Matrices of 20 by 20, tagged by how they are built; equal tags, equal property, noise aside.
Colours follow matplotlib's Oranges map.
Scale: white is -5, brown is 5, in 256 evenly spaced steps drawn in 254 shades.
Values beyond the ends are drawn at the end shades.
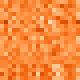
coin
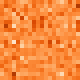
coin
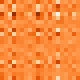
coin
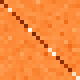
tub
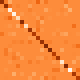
tub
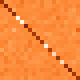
tub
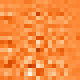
coin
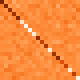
tub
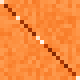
tub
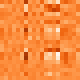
coin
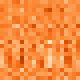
coin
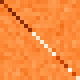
tub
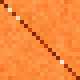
tub
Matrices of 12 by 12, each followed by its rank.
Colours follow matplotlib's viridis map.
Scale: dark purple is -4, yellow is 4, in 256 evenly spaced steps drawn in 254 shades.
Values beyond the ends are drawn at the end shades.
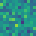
full rank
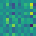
two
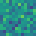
full rank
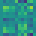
two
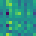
two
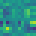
two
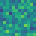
full rank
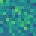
full rank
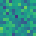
full rank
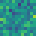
full rank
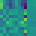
two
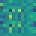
two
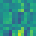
two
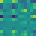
two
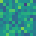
full rank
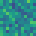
full rank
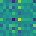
two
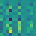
two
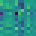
two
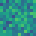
full rank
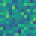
full rank
